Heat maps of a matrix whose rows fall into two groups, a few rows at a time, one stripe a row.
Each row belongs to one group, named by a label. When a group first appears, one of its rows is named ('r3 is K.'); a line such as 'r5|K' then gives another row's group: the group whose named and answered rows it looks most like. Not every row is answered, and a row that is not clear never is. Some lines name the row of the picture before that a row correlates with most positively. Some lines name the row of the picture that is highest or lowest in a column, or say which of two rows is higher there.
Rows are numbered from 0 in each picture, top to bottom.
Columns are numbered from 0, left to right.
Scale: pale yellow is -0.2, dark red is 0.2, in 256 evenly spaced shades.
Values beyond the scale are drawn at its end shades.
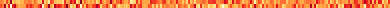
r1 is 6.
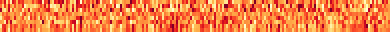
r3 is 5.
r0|6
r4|5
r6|5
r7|5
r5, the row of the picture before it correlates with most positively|0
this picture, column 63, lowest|2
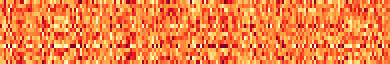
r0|5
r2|5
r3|5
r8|6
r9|5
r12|6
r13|6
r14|5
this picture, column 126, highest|6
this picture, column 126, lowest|2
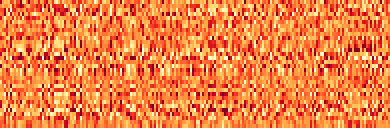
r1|6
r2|6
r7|5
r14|6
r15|5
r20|5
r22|6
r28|5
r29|6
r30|6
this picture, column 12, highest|17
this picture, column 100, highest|12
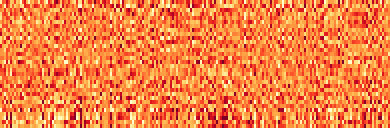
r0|5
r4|5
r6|5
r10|5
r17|6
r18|6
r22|5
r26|6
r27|5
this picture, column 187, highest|27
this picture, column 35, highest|29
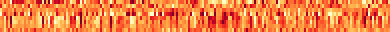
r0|6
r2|5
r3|5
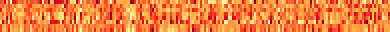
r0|6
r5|5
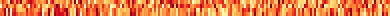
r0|5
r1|5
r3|6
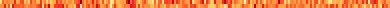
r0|5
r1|6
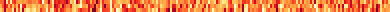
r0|6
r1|5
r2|5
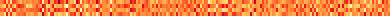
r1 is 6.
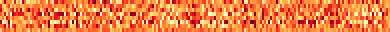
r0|5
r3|6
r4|5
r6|6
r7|5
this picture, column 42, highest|5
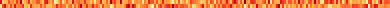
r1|5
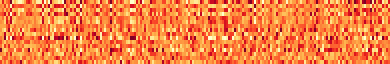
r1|6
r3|6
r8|5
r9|6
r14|5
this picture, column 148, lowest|9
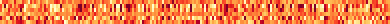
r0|5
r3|5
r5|6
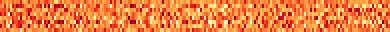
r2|6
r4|5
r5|6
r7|5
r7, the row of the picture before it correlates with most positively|0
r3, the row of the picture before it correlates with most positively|4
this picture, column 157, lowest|7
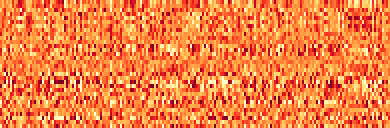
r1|6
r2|5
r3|5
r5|5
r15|6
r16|5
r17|5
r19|6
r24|6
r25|5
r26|5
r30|6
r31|5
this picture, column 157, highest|12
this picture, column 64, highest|25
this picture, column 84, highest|3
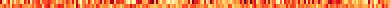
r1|6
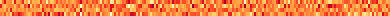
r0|5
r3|6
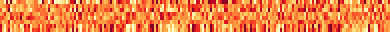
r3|5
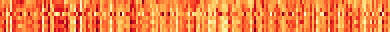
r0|6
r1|6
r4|6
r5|6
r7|6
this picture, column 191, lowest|3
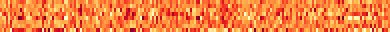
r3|5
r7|6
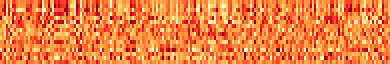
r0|6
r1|6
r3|6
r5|6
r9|5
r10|6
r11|5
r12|5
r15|6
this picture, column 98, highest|6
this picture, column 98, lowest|2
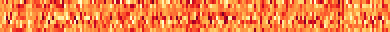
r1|6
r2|6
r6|5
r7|6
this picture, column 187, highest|4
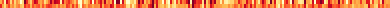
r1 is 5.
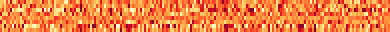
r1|5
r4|5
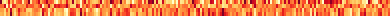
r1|6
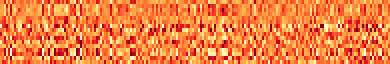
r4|6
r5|6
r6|5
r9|6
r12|6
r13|6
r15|5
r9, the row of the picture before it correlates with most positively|1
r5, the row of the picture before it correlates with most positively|1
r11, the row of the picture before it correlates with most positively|3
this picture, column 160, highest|6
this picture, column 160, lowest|7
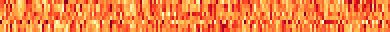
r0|6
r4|5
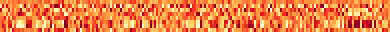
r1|5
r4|6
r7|6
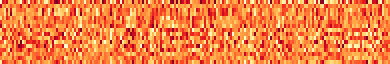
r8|6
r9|5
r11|6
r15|5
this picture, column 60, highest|10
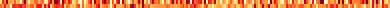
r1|6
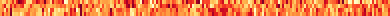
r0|6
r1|5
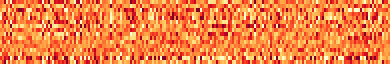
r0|6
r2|6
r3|5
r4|5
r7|6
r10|5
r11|5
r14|6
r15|6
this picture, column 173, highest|14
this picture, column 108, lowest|2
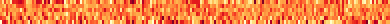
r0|6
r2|5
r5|5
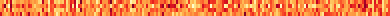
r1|5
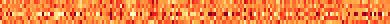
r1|5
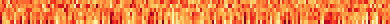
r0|5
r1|6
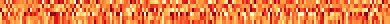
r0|6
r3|5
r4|5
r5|5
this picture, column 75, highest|2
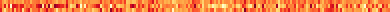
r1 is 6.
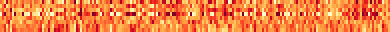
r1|5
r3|5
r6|6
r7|6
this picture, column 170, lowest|3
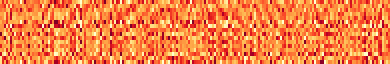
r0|5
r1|6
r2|5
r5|5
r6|6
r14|5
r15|5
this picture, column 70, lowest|6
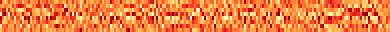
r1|6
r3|5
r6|5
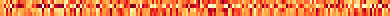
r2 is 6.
